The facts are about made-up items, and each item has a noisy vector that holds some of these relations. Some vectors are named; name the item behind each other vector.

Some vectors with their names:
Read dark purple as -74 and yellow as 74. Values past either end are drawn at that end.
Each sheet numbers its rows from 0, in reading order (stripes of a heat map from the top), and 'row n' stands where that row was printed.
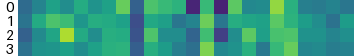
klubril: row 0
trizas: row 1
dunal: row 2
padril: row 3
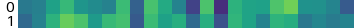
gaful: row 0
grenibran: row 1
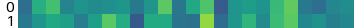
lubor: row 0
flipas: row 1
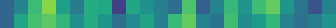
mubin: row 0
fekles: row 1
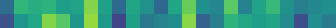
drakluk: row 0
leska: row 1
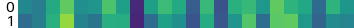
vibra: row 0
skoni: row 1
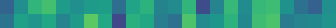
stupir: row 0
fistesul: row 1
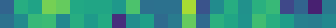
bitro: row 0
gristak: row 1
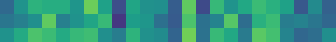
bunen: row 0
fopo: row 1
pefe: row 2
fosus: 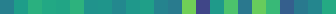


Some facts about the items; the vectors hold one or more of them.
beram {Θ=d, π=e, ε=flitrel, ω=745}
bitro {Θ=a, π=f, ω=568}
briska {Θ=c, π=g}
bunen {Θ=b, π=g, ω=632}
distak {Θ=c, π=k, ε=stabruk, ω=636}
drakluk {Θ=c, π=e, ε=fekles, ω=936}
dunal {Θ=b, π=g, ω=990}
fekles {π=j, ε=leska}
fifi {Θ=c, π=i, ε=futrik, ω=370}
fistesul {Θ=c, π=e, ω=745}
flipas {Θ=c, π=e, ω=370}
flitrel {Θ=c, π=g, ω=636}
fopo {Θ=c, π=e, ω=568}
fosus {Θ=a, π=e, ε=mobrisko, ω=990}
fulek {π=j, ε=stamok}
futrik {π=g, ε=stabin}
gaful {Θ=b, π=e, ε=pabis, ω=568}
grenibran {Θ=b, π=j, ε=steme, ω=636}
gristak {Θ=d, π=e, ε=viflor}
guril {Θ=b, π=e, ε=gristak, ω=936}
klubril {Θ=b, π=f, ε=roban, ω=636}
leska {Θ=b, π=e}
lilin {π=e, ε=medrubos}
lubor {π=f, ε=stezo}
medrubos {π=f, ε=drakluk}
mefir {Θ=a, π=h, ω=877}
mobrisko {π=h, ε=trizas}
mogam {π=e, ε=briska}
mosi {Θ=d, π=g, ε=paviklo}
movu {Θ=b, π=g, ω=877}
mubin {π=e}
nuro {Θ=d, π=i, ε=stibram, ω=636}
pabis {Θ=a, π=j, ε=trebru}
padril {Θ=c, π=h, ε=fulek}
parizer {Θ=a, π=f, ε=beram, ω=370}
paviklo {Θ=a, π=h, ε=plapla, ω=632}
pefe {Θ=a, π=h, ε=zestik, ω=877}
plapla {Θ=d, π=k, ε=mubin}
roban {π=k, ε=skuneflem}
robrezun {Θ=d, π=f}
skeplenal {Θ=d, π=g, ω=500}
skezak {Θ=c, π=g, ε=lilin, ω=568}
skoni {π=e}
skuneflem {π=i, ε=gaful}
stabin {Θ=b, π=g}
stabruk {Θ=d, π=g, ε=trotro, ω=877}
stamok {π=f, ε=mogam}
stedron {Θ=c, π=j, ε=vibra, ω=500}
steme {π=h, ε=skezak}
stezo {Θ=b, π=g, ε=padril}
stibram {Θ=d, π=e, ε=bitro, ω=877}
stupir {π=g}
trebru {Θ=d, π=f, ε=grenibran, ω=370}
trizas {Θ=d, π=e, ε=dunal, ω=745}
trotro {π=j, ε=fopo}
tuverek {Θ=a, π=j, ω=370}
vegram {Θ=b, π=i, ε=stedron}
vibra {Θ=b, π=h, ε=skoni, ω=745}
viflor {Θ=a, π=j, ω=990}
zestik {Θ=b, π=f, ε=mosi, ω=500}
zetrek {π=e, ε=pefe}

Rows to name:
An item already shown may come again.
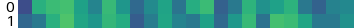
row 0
medrubos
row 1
trotro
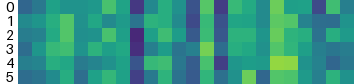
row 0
vegram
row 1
pabis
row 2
vibra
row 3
gristak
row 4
skuneflem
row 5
stedron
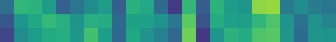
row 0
roban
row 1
stezo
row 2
zestik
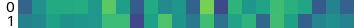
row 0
bunen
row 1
distak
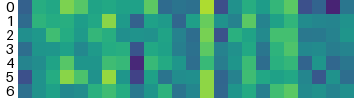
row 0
bitro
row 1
drakluk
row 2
parizer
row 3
padril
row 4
flitrel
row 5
leska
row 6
fifi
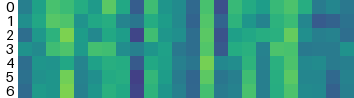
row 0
movu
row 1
paviklo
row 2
stabin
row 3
tuverek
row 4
padril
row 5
briska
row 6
briska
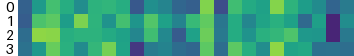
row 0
trebru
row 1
nuro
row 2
stibram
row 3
stabruk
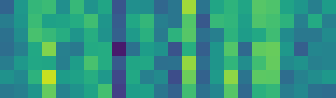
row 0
skeplenal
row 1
guril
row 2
lilin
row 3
skoni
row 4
flipas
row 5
viflor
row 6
fopo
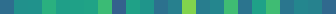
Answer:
skezak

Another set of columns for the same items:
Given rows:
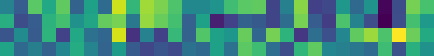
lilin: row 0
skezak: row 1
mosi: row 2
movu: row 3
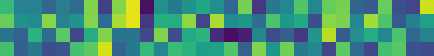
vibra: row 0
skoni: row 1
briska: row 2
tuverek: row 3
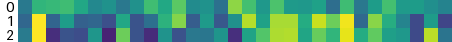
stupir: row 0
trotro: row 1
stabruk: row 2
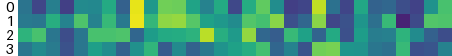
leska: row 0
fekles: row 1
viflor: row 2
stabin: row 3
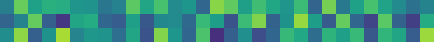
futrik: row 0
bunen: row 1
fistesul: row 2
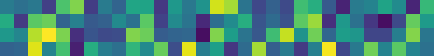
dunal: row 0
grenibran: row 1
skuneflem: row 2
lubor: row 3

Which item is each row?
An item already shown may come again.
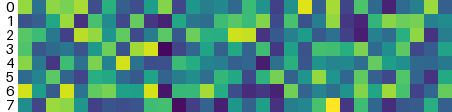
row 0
pabis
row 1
zestik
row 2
fosus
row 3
vegram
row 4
flitrel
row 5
bunen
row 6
stedron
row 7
gaful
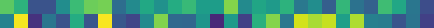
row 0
bitro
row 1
fopo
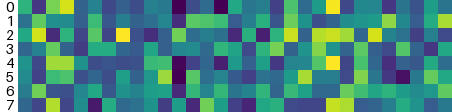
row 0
klubril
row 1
skeplenal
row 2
distak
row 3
bunen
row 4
gaful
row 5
trebru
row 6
gristak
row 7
stezo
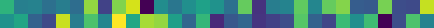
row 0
vibra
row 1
drakluk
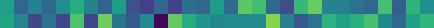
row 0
movu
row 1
nuro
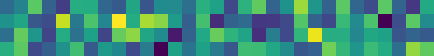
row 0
bunen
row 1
drakluk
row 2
guril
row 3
stibram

